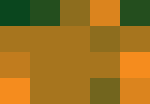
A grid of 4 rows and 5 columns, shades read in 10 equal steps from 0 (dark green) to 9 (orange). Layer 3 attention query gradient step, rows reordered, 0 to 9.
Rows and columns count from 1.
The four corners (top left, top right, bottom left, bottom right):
0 1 9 8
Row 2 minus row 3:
-1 0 0 -1 -3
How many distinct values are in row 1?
4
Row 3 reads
7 6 6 6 9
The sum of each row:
15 29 34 33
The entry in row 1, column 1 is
0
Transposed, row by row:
0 6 7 9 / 1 6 6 6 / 5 6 6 6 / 8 5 6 4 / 1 6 9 8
